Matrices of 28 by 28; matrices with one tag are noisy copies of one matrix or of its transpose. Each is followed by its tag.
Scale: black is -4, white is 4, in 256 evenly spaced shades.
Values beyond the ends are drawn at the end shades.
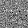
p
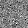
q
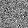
q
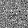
p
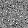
q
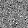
q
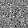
p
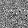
p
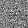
p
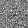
p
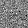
p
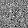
p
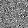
q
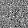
p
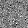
q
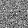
p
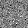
q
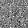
p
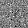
p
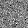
q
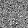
q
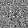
p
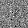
p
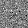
p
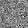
q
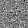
p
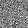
q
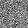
q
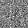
p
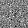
p
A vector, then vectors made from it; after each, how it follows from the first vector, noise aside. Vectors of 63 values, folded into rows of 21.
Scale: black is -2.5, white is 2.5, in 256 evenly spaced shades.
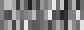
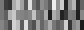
sign-scrambled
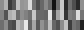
sign-scrambled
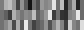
copied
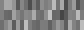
shrunk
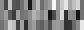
sign-scrambled
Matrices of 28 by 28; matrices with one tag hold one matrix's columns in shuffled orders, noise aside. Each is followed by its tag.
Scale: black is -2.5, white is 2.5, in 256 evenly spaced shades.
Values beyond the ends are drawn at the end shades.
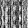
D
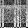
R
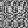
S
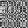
S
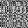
S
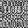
S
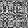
S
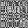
S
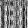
D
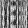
D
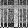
R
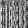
D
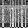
R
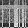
R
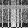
R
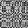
S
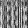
D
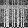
R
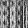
D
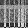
R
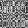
S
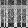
R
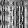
D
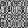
S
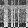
R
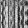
D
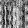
D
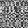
S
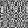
S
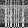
R
